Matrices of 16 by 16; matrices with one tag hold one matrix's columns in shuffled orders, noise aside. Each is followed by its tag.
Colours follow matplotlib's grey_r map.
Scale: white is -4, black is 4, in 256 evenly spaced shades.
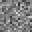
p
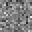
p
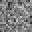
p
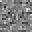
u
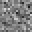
u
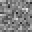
u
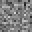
p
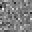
u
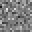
u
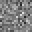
p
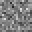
u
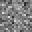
p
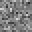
u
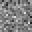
p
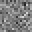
p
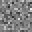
u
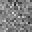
p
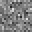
u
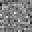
p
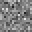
u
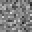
p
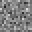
u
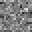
u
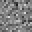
p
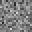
p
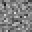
p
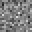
p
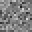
u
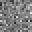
p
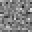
u
